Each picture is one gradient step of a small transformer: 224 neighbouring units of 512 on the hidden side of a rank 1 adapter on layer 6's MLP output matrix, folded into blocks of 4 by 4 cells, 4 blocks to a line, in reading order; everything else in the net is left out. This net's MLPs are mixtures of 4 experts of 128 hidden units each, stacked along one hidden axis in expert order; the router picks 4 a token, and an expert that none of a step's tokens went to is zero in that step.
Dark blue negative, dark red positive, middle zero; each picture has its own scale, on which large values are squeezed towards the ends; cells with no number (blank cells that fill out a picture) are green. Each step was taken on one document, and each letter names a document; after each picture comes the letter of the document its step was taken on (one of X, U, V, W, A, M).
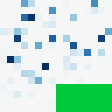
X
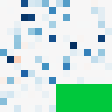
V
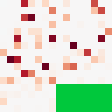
V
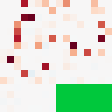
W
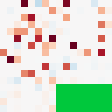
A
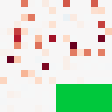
W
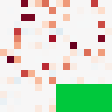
A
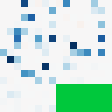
W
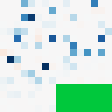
X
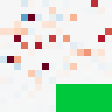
X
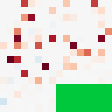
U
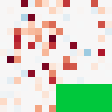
A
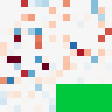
U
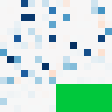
V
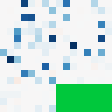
A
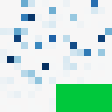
X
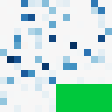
V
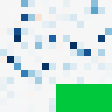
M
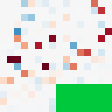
U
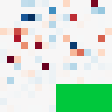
M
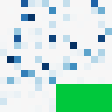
U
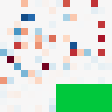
W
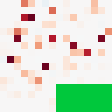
M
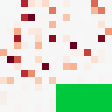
U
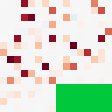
U
